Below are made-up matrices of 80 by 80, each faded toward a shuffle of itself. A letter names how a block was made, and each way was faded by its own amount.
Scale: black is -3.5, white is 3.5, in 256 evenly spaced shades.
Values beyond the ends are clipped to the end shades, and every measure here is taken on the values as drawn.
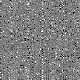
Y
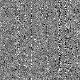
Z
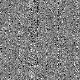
Z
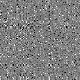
Y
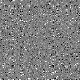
Y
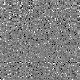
Y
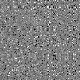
Y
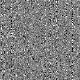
Z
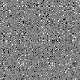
Y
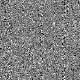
Z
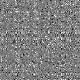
Y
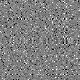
Y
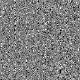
Z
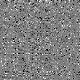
Y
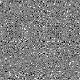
Y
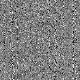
Z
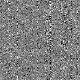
Z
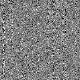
Z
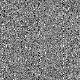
Z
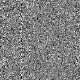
Z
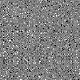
Y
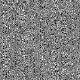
Z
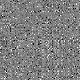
Y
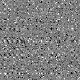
Y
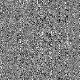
Z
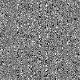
Z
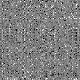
Y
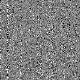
Z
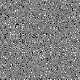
Y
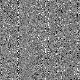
Z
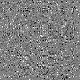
Y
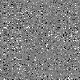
Y
